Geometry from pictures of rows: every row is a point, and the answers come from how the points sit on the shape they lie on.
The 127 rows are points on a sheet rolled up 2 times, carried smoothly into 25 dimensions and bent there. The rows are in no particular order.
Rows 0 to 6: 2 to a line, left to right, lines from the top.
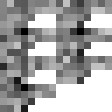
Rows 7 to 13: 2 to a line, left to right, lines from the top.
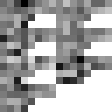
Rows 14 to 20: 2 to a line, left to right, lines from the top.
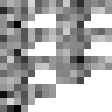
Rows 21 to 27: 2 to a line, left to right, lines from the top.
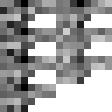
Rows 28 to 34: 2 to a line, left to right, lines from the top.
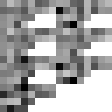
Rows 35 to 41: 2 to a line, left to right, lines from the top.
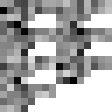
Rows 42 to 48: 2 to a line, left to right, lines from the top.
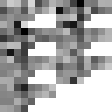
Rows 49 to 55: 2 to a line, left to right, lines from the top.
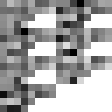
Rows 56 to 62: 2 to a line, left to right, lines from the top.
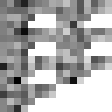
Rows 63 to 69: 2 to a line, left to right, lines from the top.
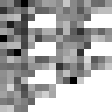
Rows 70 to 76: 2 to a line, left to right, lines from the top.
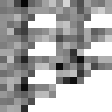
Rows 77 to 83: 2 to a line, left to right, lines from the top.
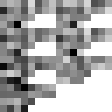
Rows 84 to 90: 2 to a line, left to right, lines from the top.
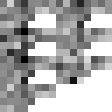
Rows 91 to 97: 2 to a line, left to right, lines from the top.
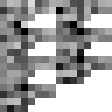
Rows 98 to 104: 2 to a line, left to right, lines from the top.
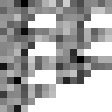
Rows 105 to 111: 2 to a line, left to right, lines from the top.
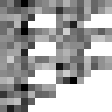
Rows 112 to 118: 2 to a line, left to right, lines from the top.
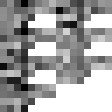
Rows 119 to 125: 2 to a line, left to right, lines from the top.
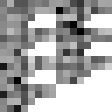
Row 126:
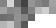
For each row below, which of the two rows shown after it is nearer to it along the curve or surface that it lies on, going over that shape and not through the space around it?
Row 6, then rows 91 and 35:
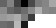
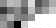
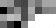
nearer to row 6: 35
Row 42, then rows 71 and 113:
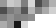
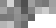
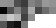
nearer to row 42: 113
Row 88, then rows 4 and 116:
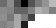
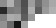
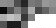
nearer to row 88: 116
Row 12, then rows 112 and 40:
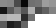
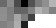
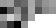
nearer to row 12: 40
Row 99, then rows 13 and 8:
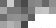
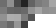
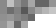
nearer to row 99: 8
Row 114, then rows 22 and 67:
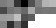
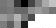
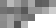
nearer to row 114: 22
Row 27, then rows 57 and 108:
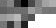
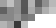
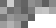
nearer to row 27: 108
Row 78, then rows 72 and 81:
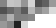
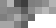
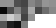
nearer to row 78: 81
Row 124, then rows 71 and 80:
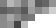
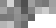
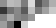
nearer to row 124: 71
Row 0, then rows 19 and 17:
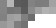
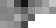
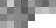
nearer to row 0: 19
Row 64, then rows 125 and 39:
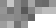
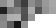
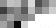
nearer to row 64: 125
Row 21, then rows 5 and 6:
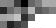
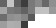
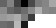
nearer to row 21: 6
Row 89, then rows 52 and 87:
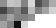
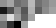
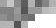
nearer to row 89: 52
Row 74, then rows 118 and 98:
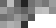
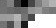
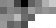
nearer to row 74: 118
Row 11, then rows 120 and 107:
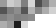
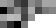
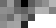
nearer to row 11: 120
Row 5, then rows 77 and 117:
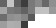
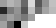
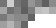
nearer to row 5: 117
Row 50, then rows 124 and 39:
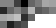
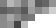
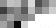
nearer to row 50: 39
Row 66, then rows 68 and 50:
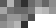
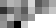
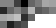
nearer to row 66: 50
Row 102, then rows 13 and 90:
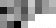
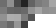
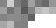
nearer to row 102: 90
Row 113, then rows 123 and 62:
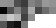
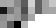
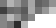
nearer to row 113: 123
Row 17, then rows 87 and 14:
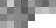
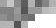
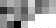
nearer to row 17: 87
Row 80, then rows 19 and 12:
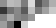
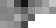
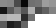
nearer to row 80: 12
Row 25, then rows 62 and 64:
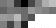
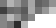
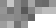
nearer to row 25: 64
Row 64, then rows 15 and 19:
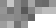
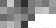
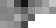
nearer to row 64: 15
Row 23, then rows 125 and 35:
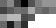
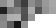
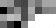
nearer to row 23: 35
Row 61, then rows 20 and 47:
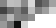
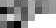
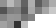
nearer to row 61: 20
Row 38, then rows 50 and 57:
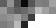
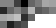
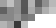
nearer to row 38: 50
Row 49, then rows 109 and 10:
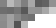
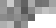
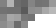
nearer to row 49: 109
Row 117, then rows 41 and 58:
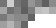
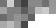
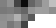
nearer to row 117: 41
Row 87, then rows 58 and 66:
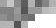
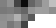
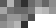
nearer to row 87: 66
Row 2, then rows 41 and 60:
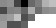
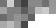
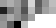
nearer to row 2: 41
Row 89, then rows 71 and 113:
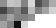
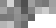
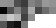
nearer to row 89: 113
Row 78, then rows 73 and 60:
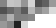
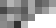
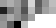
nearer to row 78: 60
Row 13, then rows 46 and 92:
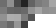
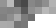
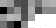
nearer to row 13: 46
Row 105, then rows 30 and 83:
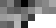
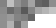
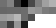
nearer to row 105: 83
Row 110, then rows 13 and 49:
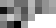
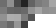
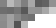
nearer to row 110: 49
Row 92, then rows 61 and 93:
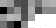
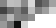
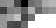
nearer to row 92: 61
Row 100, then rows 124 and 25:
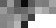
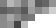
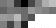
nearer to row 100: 25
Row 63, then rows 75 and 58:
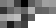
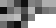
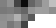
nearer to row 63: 75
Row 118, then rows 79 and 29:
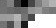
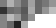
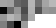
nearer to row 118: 29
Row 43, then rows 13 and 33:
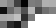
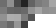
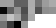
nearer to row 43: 33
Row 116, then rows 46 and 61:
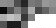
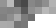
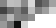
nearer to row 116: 61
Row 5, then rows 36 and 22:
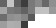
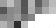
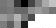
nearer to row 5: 22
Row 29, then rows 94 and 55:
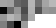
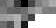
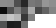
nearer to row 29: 55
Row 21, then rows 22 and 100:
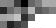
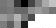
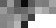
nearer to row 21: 22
